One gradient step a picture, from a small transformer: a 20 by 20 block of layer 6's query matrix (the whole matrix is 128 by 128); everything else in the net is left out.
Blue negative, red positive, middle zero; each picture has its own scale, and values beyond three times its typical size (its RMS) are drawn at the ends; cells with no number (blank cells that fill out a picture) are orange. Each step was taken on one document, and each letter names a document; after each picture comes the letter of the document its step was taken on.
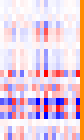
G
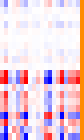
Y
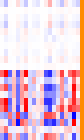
Y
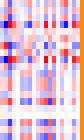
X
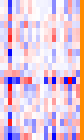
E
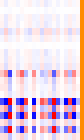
G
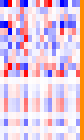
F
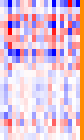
E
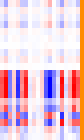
Y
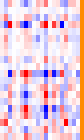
X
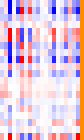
E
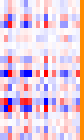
X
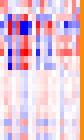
F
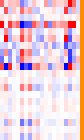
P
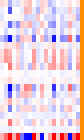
E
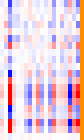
E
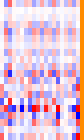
G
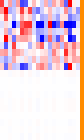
P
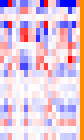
F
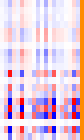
G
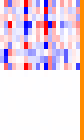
X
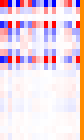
X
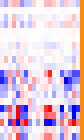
Y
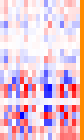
Y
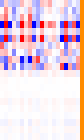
P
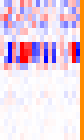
F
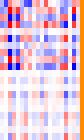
X
